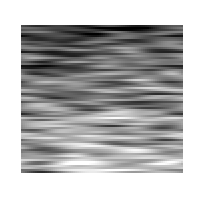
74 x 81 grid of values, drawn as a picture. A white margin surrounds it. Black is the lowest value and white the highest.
There is an overall slope up to the bottom. Streaks run across, left to right. The ninth with the highest average is the bottom middle.
